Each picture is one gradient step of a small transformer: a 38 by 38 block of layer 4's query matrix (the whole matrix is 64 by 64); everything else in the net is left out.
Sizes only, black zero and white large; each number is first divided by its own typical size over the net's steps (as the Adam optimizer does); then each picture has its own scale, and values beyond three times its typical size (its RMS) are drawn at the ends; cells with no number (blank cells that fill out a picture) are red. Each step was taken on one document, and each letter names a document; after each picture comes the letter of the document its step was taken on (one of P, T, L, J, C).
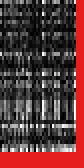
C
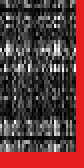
C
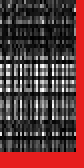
C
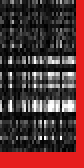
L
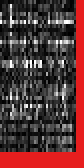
L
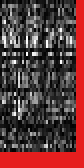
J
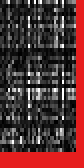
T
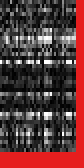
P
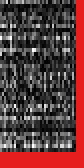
J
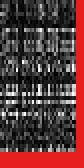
P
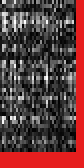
J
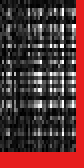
T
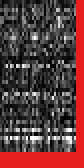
J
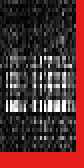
L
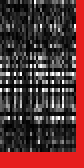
T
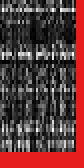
C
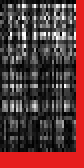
L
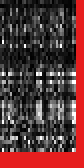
T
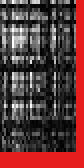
J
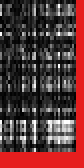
L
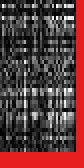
L
